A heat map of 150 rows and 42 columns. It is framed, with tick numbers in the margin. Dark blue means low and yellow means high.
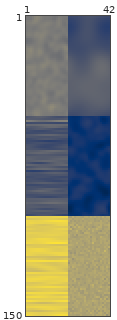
It is made of 3 by 2 panels. Panel 1,1: middling, blotchy, faint in contrast. Panel 1,2: low, smooth. Panel 2,1: low, streaked across. Panel 2,2: very low, blotchy, faint in contrast. Panel 3,1: very high, streaked across, faint in contrast. Panel 3,2: high, fine-grained, faint in contrast.
